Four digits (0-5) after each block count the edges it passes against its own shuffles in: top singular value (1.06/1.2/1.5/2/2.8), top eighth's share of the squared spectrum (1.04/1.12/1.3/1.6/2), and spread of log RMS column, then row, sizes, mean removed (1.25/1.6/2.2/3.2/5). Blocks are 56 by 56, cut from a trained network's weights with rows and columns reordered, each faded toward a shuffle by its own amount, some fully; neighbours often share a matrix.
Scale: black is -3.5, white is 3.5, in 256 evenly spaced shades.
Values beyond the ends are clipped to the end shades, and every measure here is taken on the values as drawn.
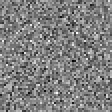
0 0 0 0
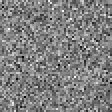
0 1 0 0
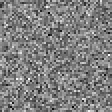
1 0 0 0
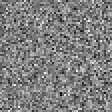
1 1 0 0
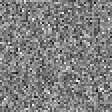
0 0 0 0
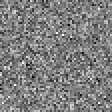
0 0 0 0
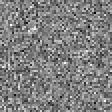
0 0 0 0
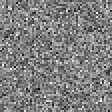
0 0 0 0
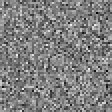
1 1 0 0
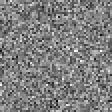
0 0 0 0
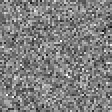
0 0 0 0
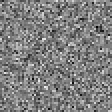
1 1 0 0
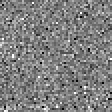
2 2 1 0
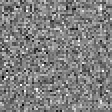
3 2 1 1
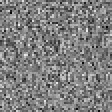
3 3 0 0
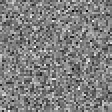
1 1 0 0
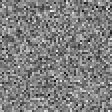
2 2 0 0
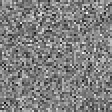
3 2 0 1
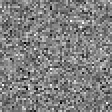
2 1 0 1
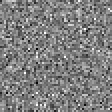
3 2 1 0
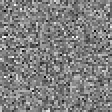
2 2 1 0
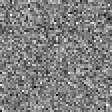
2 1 0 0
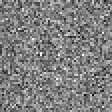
2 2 0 1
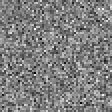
1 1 0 0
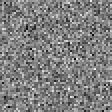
1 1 0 0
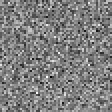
0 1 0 0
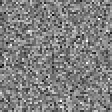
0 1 0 0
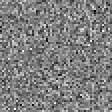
2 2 0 1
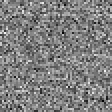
1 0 0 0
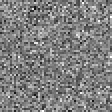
2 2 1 1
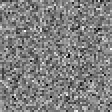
2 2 0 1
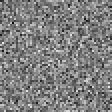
1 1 0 1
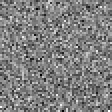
0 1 0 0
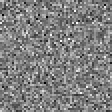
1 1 0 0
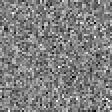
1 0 0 1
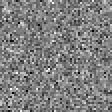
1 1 0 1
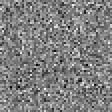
1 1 1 1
